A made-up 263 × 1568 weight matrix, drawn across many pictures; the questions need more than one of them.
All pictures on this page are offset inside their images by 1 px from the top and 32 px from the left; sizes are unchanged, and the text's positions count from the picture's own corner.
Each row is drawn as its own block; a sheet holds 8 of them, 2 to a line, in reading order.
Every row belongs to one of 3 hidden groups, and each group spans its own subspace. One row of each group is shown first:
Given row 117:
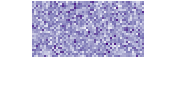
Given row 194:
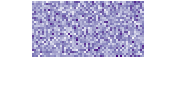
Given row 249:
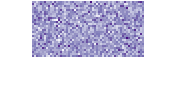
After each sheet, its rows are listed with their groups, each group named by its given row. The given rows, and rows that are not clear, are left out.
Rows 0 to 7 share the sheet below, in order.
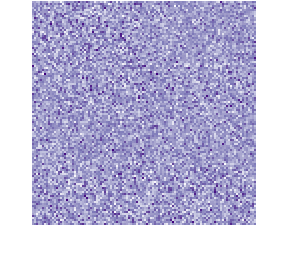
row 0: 194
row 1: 117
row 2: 249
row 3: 249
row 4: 117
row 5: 249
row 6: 117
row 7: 249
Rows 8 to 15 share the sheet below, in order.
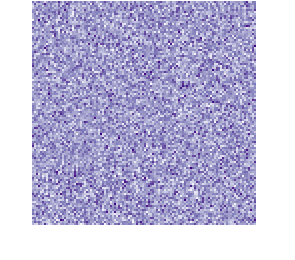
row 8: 194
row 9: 117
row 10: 249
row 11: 249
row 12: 194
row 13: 194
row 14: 117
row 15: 249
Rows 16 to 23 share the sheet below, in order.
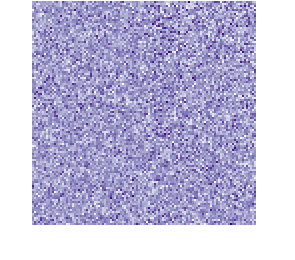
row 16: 249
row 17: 117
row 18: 194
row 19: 117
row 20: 117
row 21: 249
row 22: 194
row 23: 249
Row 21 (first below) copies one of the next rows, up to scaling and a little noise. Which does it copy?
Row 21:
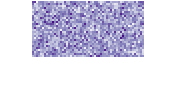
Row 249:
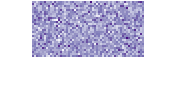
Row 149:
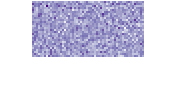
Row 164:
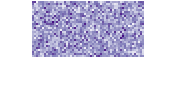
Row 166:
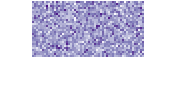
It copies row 164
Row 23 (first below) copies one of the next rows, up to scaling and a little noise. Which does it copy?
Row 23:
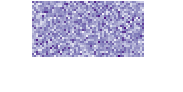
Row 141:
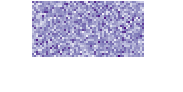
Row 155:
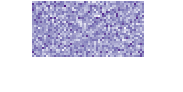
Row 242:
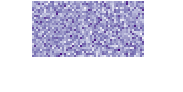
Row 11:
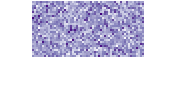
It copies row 141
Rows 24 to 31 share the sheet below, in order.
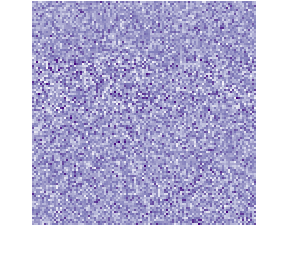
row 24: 194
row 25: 117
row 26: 117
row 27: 194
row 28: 249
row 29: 194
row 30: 117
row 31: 117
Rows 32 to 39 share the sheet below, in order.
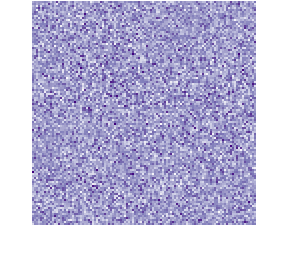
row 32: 117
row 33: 249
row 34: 194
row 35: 194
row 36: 249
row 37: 194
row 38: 194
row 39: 117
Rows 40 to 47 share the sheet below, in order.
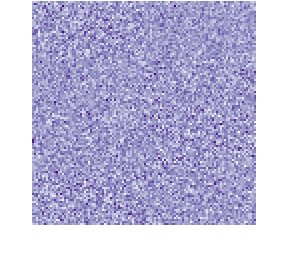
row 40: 117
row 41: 117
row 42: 117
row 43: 194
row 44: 194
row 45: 249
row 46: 117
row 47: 249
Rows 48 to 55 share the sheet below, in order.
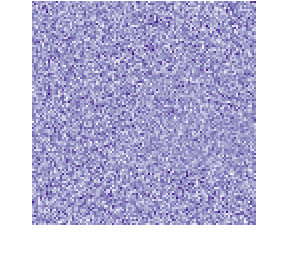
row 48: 117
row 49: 249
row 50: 249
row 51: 249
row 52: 249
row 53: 117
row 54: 117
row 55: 117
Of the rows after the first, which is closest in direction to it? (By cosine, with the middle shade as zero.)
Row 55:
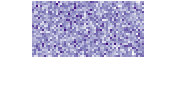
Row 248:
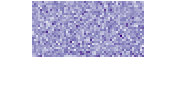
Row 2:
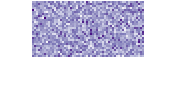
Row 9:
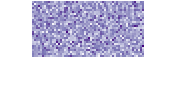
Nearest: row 9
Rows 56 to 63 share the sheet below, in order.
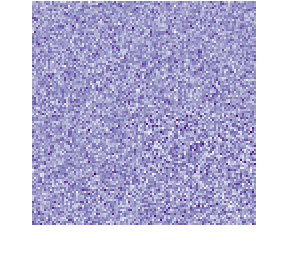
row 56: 194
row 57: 117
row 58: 249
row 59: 249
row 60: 194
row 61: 249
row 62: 194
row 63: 194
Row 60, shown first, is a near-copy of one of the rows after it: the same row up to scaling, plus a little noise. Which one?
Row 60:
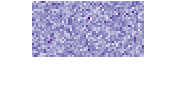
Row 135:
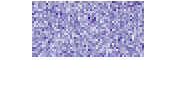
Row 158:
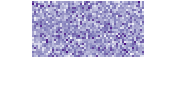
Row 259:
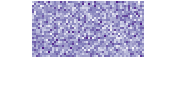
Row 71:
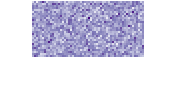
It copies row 71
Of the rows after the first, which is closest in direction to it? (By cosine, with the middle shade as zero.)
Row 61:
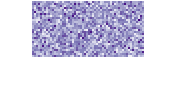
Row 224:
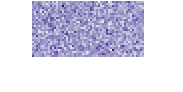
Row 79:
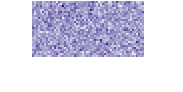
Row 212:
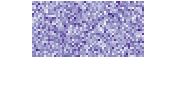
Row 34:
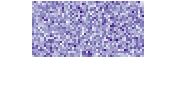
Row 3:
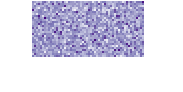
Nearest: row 212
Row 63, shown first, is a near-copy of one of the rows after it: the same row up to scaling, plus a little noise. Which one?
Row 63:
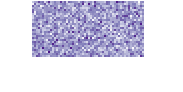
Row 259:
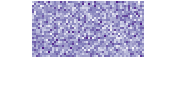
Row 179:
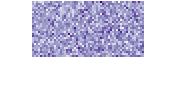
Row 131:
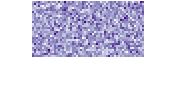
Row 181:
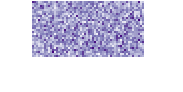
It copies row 259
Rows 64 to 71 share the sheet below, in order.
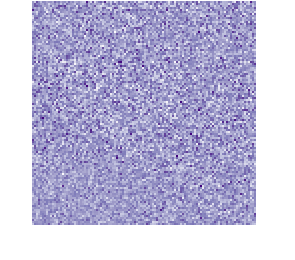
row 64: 249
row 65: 249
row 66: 117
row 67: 117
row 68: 194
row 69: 249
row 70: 117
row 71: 194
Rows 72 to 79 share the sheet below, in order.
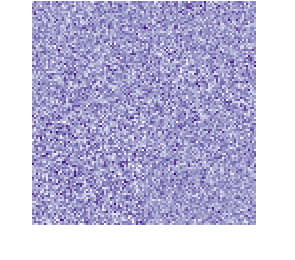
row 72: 117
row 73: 117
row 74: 249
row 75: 117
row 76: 194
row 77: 194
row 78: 117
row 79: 117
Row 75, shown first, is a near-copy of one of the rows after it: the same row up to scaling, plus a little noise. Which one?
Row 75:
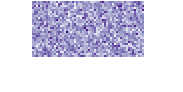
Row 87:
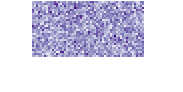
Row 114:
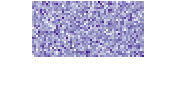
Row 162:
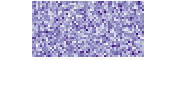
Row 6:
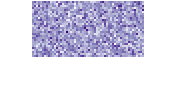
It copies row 6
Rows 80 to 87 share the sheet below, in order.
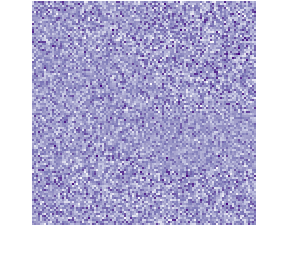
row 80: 194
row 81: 194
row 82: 249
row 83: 249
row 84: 194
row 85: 117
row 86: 194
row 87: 117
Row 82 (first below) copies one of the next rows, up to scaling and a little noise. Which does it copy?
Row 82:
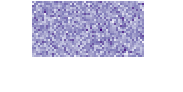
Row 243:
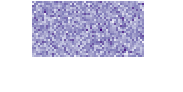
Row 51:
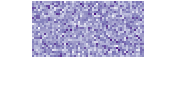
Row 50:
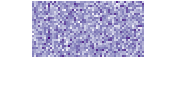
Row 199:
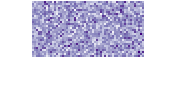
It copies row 243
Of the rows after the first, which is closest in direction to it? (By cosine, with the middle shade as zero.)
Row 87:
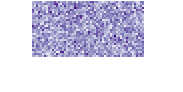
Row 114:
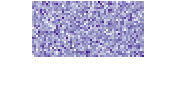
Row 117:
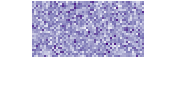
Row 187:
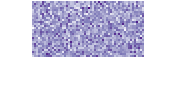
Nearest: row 117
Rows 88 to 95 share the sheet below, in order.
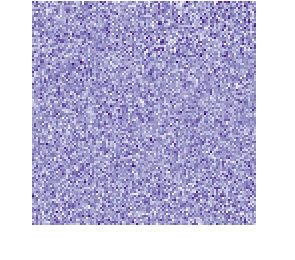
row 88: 194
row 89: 194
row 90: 194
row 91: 249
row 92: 117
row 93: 249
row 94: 117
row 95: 117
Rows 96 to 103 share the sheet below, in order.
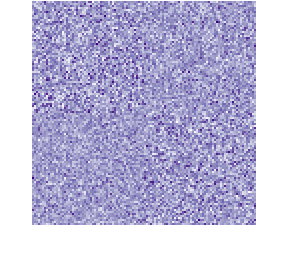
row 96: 249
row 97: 194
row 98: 194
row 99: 194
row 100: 249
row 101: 194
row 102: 249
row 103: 249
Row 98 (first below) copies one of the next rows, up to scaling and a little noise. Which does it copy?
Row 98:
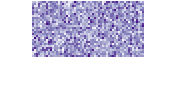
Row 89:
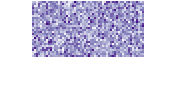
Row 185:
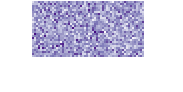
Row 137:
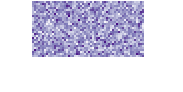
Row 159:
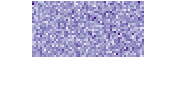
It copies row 89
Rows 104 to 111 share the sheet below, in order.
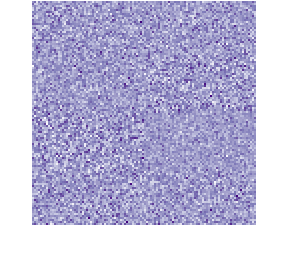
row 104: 249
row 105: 117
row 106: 249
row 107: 249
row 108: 117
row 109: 117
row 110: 194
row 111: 249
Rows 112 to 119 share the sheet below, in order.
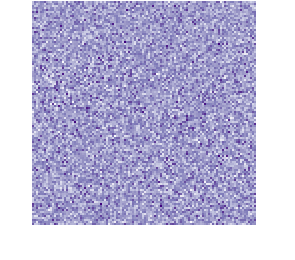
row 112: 194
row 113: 117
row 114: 117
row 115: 249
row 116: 249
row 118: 194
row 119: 249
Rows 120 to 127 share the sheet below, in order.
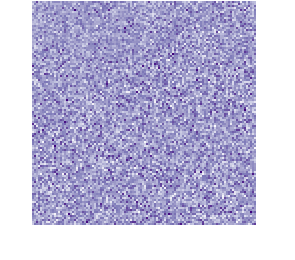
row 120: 249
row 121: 249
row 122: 249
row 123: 117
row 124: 194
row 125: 194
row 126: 117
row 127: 194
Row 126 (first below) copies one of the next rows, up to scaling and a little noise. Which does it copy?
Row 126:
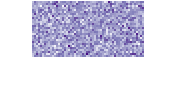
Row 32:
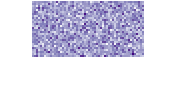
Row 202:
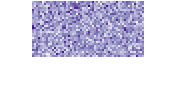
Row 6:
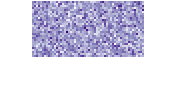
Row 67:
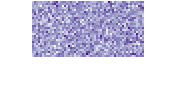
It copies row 67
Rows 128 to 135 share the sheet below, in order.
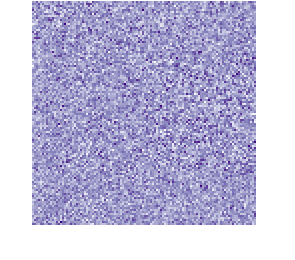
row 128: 249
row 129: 117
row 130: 249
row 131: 194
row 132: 249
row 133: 249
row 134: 249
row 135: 194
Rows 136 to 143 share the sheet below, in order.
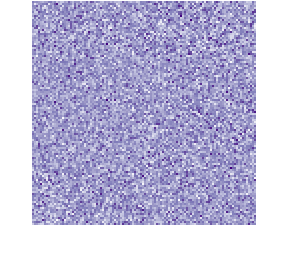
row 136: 117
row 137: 194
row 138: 117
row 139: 117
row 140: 117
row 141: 249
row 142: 117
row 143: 117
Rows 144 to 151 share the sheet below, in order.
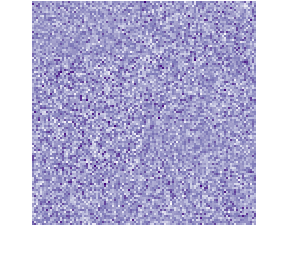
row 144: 249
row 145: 194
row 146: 194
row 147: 194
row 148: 249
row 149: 249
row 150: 249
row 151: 194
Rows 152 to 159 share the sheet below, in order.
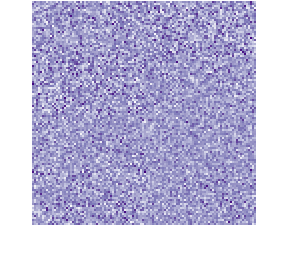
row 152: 194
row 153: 117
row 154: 117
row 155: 249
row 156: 117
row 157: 249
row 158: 194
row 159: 194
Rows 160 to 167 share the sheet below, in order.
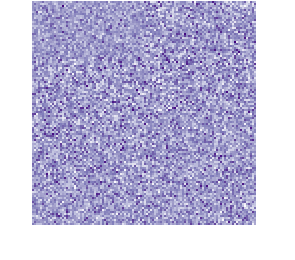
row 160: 117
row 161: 194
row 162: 117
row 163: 117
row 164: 249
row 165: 194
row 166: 249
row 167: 194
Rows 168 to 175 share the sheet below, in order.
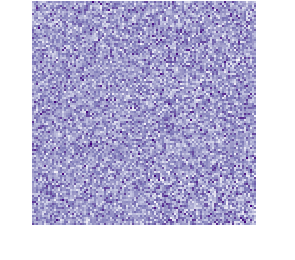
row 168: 249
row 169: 194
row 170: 117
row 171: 249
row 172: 249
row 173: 194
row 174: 117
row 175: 117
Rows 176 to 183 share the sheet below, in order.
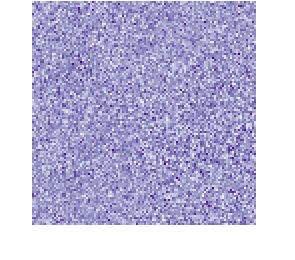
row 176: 249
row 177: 194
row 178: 194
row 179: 194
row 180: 117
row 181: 194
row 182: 117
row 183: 194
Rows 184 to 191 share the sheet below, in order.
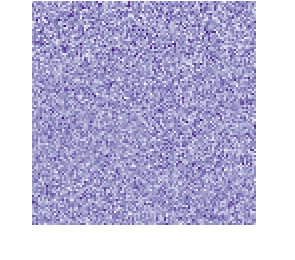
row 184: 194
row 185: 194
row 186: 194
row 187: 117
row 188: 117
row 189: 117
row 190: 117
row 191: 194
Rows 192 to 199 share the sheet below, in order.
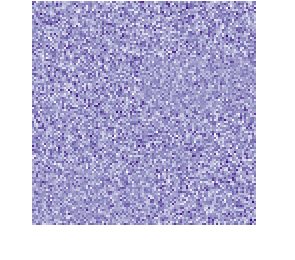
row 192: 249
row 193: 117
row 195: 117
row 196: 249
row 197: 194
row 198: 249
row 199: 249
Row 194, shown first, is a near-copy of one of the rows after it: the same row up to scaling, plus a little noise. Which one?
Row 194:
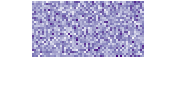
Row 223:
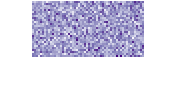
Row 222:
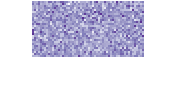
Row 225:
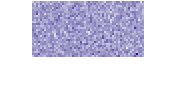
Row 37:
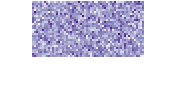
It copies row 223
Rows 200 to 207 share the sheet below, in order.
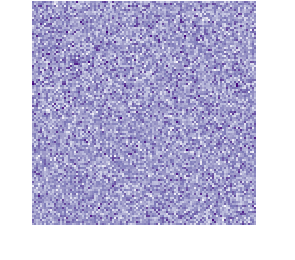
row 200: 117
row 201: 194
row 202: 117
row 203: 249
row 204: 117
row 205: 194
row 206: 249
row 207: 249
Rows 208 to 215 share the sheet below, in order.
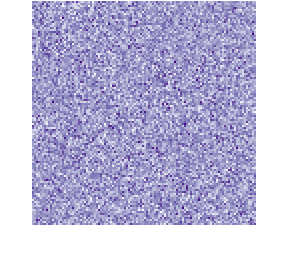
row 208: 117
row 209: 249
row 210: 194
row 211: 117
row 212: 249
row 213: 194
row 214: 249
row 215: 249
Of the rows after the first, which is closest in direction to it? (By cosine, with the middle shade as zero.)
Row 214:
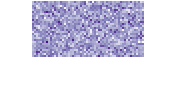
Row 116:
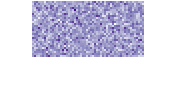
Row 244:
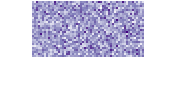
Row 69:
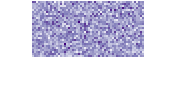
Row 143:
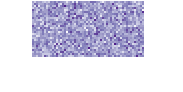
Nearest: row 69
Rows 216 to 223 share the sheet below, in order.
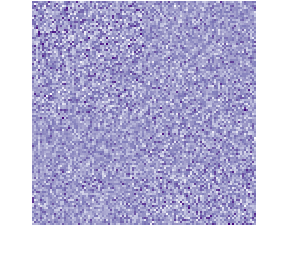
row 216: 117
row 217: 117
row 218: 194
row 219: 117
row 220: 117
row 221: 194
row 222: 194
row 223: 194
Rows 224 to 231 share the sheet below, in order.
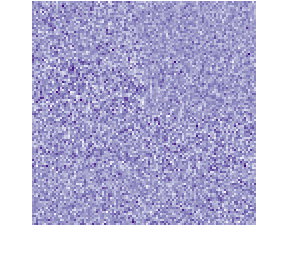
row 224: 117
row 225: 194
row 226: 194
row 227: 117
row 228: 194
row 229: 117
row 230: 117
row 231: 194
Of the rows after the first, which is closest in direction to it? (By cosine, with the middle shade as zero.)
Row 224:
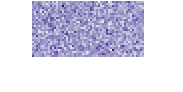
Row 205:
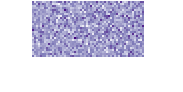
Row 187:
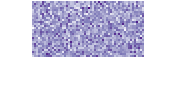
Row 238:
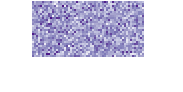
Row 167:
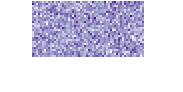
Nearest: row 238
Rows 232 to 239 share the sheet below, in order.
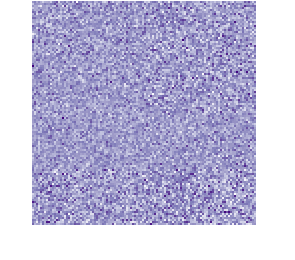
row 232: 117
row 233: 194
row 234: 249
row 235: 194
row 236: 117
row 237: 117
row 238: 117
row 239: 194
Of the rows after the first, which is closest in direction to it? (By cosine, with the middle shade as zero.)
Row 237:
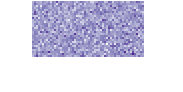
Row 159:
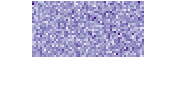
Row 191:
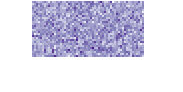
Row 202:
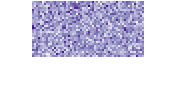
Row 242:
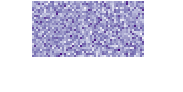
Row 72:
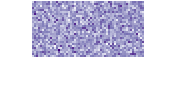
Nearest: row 72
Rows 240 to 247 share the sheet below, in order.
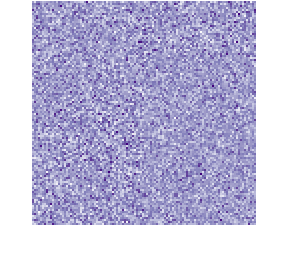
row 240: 249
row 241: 194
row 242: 249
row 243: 249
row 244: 249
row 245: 117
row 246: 194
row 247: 117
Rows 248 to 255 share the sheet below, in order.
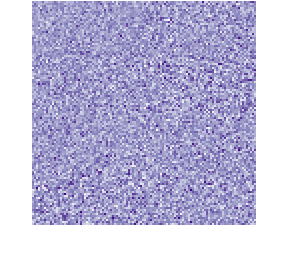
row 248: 117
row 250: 249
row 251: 249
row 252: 117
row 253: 249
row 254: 194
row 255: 249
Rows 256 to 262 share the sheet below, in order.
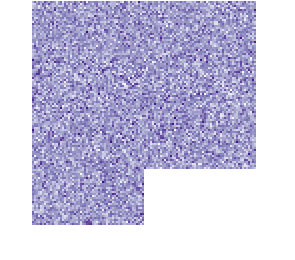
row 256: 249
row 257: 249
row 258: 249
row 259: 194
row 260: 194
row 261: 117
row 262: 194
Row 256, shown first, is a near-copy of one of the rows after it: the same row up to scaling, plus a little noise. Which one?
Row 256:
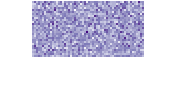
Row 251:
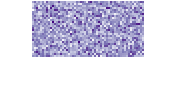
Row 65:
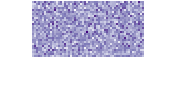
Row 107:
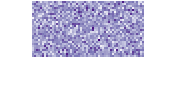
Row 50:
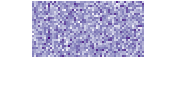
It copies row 65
